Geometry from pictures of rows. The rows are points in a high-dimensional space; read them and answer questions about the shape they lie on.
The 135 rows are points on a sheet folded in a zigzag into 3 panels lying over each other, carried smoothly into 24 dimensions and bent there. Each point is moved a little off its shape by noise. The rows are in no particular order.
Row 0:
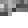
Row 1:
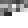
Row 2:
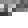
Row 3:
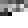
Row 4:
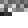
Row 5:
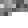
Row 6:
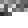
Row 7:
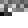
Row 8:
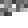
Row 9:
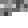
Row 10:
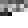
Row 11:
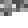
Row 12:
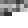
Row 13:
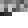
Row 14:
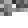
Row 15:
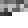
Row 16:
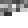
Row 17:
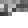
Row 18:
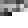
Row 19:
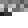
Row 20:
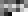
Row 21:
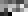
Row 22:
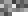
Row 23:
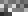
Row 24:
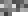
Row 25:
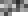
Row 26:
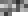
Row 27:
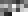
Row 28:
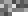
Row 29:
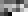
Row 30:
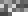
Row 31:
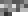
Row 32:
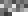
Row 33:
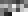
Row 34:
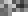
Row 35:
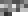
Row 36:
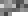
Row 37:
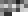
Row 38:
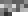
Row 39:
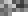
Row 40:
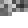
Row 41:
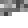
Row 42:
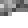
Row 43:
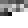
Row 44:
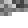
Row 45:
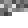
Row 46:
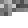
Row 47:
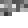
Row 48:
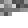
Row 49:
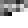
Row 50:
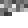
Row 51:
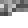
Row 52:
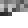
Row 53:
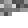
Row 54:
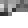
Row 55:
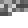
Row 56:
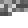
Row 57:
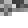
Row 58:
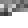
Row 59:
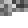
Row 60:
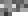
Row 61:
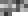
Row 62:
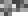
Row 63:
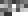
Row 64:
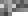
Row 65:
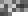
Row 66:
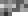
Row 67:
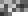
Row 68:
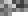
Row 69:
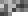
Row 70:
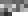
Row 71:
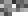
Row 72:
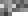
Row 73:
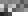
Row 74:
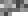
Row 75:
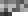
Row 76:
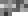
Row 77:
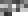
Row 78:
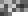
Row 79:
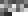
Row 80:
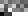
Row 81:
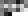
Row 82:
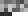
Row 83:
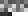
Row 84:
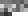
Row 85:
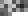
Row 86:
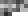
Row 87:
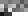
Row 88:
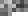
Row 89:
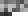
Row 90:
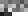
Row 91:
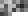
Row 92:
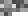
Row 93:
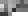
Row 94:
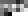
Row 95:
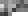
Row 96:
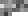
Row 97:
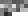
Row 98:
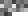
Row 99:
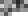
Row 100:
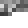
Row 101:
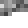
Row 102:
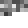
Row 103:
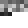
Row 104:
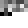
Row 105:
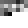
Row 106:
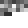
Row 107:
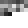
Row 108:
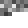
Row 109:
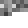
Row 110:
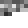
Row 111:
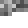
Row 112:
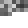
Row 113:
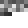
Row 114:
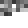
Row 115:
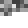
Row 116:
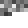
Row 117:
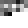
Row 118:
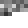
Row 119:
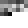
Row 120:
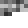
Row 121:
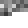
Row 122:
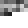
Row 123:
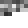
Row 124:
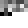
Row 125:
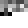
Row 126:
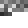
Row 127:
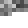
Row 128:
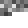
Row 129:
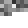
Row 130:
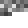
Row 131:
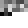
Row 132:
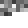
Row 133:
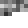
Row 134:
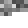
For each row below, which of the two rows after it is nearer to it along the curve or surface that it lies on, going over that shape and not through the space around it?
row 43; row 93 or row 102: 102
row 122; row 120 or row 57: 120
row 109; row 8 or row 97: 97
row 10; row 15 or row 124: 124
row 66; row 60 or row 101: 101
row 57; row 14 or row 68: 68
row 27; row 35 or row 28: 35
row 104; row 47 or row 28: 47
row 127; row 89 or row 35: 35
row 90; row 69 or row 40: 69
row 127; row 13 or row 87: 87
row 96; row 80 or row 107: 107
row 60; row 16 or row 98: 16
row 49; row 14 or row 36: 36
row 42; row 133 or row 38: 133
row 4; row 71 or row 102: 71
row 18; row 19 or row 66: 66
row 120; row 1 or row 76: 76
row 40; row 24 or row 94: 24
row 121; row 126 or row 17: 17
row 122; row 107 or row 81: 81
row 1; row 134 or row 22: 134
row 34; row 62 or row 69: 69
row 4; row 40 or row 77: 40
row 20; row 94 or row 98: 94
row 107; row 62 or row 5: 62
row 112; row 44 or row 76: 44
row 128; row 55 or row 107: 55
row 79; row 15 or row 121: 121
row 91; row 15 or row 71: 71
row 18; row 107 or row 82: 82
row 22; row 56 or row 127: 56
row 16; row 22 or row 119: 119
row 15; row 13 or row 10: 13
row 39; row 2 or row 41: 2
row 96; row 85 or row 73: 73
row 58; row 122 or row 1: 1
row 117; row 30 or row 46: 46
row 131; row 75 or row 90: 75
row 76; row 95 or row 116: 95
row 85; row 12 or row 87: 87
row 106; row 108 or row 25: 108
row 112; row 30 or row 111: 30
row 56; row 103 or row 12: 103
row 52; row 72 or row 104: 104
